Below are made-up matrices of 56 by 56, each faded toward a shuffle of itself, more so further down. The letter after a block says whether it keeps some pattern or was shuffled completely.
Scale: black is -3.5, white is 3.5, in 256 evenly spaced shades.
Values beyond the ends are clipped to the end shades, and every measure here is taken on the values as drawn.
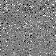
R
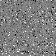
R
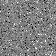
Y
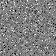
Y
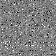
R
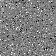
Y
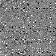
R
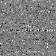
R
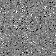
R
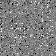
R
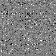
R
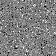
Y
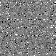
R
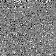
R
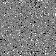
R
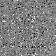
R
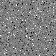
Y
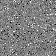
Y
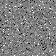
Y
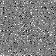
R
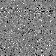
R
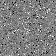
Y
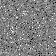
Y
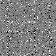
R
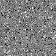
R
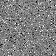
Y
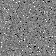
Y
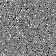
Y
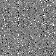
R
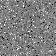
Y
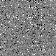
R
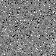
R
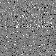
R
